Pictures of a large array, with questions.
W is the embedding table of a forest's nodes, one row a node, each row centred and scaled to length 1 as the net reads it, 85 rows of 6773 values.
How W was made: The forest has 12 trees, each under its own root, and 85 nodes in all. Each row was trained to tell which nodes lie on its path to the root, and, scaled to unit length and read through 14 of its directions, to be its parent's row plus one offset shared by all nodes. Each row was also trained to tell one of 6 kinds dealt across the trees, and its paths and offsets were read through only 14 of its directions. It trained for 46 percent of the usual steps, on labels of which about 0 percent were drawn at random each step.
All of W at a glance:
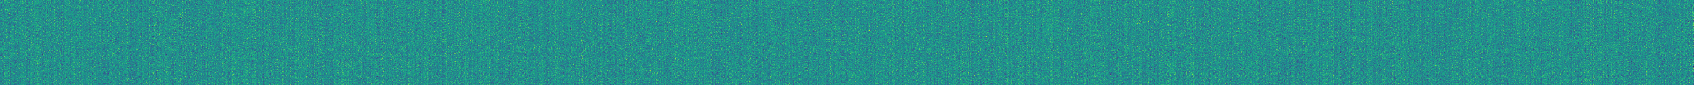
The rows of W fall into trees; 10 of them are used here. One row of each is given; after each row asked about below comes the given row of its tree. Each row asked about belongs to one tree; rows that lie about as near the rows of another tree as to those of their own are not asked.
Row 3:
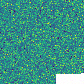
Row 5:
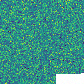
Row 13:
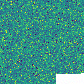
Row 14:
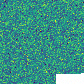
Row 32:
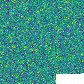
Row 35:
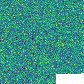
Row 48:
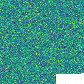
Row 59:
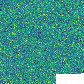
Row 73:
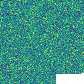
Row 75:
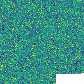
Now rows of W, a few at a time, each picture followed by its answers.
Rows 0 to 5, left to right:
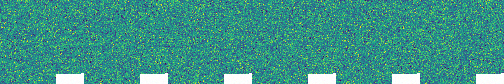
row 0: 75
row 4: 13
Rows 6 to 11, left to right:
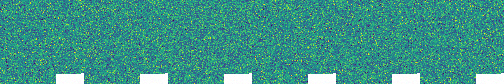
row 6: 59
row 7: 75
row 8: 35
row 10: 3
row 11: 59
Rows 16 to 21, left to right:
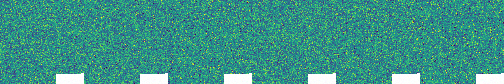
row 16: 13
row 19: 32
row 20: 3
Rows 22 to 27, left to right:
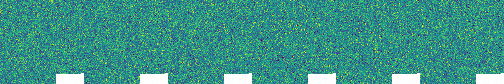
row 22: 5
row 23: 3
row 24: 14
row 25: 75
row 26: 3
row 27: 32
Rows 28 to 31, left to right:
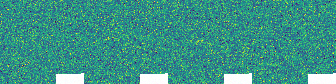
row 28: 3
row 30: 75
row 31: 59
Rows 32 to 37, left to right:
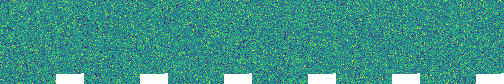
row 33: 59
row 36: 59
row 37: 75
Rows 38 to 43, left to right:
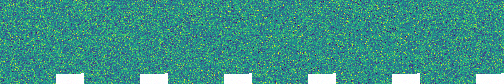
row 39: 32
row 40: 59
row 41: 32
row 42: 73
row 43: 35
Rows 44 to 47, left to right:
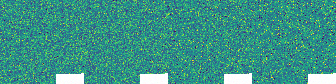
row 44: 73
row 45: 13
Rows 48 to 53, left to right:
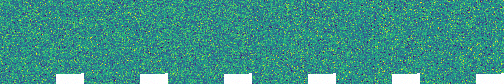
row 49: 48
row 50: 5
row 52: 3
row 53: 35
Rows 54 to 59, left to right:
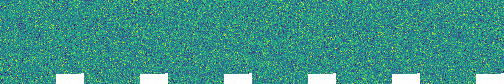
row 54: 59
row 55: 59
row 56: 73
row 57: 3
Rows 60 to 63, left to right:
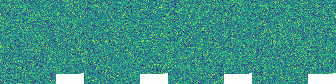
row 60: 48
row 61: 13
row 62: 73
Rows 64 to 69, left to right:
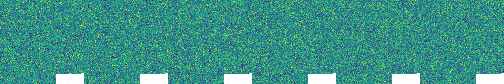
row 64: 75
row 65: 35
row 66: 73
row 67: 75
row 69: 3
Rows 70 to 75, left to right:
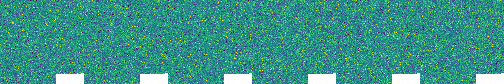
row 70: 13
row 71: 75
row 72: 73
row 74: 73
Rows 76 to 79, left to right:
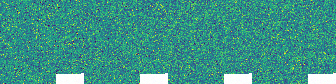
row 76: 3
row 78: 32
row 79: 73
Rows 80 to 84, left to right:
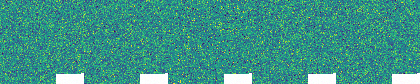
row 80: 35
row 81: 75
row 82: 59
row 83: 73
